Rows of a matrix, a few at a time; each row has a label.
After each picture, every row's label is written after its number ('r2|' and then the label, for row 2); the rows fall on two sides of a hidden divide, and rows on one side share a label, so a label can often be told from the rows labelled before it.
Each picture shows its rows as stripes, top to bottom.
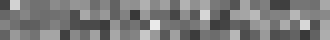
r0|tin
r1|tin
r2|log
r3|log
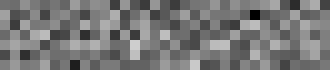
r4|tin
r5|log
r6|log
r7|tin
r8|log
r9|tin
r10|tin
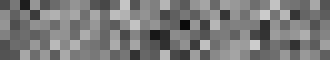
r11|tin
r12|log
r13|log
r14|log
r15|log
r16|tin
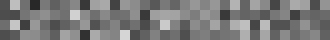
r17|tin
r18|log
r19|tin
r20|tin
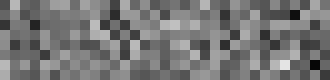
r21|tin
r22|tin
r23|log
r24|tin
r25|log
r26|log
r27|log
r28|tin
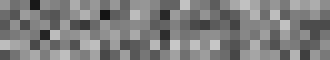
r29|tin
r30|log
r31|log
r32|log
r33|log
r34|tin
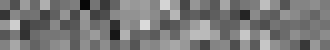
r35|tin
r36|log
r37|tin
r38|tin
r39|tin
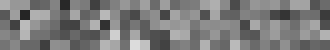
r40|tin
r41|tin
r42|log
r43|log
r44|log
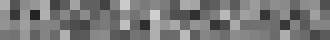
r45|tin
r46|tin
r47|tin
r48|log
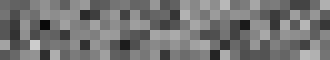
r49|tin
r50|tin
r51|log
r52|log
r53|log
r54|log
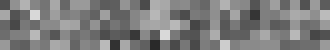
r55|tin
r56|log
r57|log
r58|tin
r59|tin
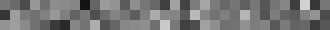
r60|log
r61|tin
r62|tin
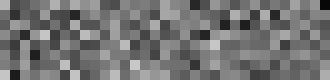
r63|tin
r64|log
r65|log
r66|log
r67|tin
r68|tin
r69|log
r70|log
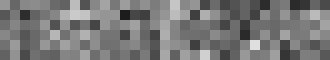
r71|log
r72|log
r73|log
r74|log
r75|tin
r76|tin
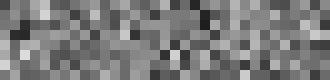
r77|tin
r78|tin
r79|tin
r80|tin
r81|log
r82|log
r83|log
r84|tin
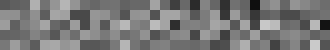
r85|log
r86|log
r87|tin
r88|log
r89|tin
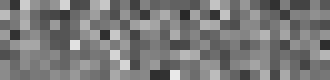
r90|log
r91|tin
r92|log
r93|log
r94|tin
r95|log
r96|tin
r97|log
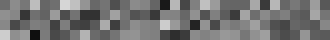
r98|log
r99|tin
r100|tin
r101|tin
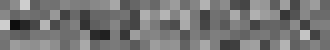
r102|log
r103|tin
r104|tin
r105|log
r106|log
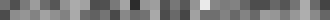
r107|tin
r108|tin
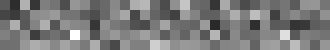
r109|log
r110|tin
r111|tin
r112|log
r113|tin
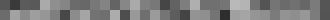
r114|tin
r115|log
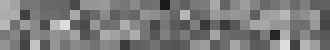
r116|log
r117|tin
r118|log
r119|log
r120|log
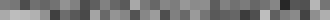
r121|tin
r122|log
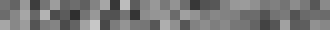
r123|tin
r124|tin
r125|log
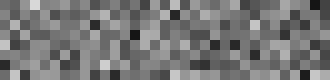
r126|log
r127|tin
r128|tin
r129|tin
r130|log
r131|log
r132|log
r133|tin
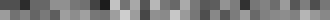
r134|log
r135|log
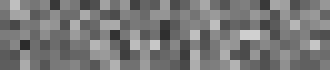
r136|tin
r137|tin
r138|log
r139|tin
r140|log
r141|log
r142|log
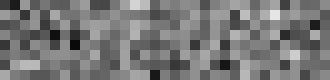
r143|tin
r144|tin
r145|log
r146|tin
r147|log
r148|tin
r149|tin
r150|tin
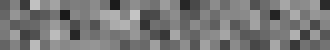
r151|tin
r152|log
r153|log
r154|log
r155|log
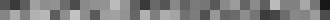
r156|log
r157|tin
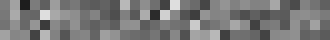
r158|tin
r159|tin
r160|tin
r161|log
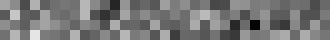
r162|tin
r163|tin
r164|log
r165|tin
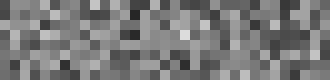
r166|log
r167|tin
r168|log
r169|tin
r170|tin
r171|tin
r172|log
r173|tin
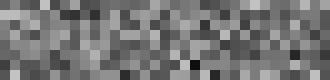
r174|tin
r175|log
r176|log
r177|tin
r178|log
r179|log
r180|tin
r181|tin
